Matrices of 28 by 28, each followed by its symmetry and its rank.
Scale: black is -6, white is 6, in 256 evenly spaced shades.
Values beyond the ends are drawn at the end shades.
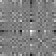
symmetric, rank three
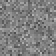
antisymmetric, full rank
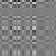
neither, rank one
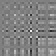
symmetric, rank two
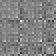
symmetric, rank three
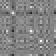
symmetric, rank three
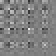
symmetric, rank two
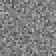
antisymmetric, full rank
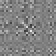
symmetric, rank three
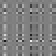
neither, rank one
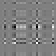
neither, rank one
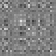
symmetric, rank three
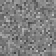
antisymmetric, full rank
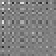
symmetric, rank two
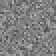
antisymmetric, full rank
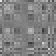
symmetric, rank three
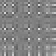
symmetric, rank two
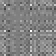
symmetric, rank three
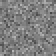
antisymmetric, full rank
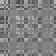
symmetric, rank two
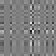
neither, rank one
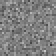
antisymmetric, full rank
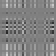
neither, rank one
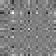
symmetric, rank two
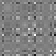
symmetric, rank two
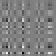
neither, rank one
